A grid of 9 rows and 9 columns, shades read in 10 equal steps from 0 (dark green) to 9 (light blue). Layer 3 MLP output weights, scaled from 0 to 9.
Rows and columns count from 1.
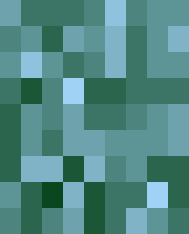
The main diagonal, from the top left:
6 5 5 9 3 5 5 9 3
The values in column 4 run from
1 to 9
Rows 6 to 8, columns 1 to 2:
2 5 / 2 7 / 5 2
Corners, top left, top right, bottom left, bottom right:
6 5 4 3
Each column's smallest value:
2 1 0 1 1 2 3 2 2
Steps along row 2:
up down up down up down up up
